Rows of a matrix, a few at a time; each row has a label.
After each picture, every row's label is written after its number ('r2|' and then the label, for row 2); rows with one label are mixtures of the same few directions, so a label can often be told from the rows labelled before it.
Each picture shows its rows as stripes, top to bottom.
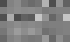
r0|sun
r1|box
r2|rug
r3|box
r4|box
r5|sun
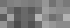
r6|sun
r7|box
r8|rug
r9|box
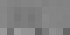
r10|sun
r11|box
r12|box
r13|box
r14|rug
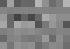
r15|rug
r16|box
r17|box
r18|rug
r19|box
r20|sun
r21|rug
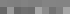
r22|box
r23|rug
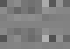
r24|sun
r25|box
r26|box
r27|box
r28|box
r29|sun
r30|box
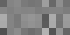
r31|sun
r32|rug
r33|sun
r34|sun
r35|sun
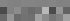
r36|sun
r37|sun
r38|rug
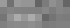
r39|rug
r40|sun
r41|box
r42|box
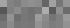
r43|sun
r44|sun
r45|rug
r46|rug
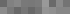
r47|sun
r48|box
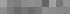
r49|sun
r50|box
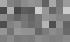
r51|sun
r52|rug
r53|box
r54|sun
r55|rug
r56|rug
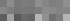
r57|rug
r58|box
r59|rug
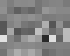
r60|rug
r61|box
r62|box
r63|sun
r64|rug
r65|sun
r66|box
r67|box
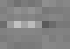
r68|box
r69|box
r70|rug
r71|box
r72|box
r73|sun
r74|box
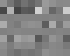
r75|box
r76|rug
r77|sun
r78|sun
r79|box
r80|rug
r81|rug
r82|box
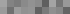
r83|sun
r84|rug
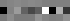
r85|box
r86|sun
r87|rug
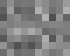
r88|rug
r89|rug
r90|sun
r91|rug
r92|box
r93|sun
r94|box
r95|rug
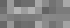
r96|rug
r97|box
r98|box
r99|rug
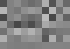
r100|sun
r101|sun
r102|sun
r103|box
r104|box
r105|sun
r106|box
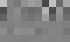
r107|sun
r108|sun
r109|sun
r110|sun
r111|rug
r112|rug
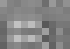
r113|sun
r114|rug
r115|box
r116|box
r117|sun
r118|box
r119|sun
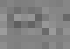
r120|rug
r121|box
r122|rug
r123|box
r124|sun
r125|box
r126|sun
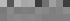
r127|rug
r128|rug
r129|box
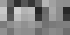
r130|box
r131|rug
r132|rug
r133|box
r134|rug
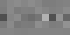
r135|box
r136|rug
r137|sun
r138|rug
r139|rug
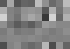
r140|rug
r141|sun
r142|sun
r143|box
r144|rug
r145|box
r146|sun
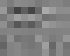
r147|rug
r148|box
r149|box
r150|box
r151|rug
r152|rug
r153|sun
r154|sun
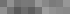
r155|rug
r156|box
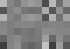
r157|sun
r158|sun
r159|sun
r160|rug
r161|box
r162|sun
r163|sun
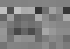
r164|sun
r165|rug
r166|rug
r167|box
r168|box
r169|rug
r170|sun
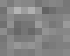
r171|rug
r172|box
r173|rug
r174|rug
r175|box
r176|rug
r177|box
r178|rug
